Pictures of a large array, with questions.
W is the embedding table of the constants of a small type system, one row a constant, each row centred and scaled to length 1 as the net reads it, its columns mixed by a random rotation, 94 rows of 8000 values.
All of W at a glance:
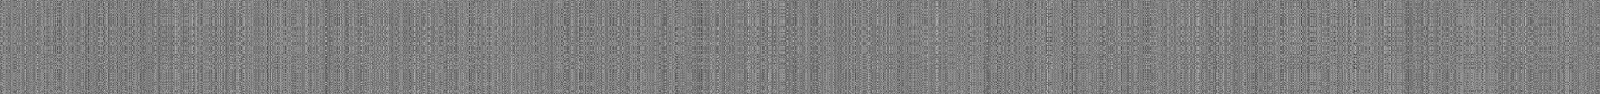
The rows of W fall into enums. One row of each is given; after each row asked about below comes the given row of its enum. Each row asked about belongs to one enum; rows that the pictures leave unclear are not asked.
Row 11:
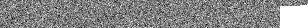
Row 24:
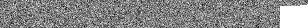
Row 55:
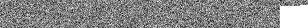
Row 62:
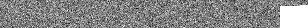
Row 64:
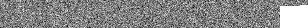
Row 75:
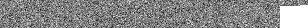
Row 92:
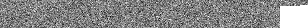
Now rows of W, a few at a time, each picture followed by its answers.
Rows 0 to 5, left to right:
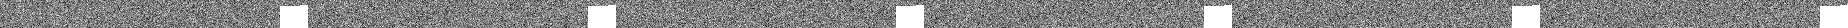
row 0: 64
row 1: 24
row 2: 62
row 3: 11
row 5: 11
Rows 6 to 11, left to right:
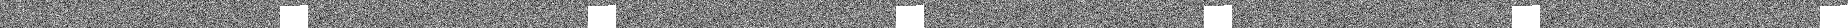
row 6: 64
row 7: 11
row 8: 11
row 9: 55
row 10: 75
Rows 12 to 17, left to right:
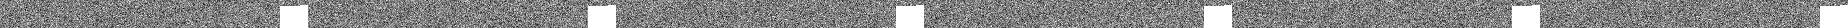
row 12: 75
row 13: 55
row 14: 92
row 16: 55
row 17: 92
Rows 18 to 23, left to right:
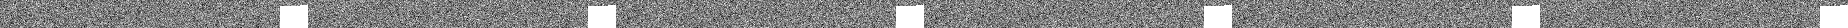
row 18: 24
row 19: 92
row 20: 11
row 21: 11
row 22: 11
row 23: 92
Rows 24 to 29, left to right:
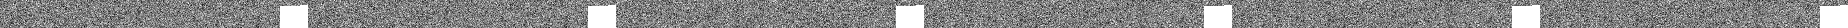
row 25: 24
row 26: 55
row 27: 75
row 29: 75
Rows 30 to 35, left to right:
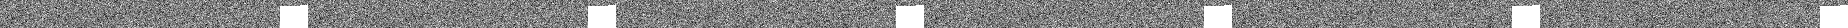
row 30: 11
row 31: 11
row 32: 55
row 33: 11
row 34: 24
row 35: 75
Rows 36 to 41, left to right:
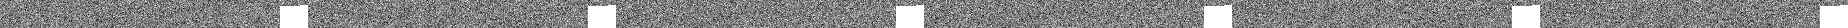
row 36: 75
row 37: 55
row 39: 11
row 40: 55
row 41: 55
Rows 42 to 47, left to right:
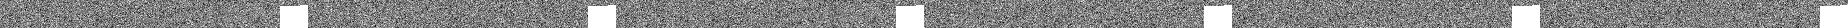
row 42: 75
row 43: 64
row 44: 75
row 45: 55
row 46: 11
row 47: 24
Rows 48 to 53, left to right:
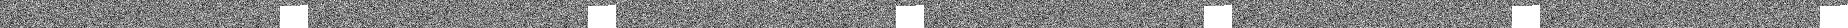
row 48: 24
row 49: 24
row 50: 55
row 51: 24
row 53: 11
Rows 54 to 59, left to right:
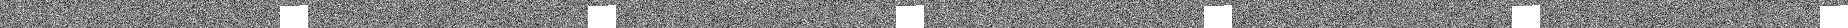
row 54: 64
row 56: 75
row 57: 64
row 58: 24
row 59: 75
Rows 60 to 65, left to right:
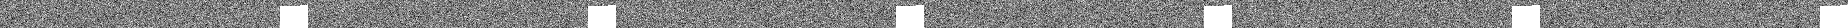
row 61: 92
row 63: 55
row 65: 24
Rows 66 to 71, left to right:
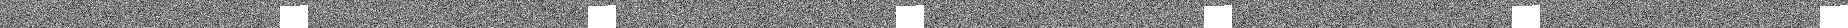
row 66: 92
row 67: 62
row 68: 64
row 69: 11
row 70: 24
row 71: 92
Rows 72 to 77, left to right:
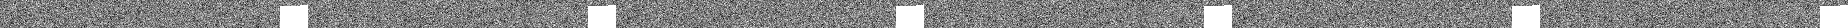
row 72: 24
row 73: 75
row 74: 11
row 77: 75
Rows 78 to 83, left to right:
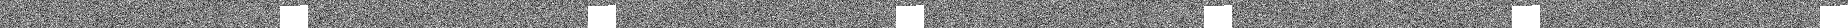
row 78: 75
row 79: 11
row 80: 92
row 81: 75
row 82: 55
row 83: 92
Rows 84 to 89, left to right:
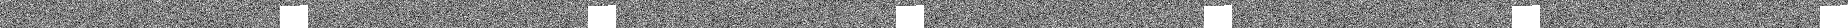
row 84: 55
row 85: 92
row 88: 75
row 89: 24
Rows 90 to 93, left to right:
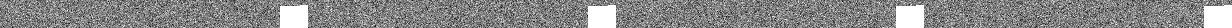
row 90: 62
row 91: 64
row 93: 75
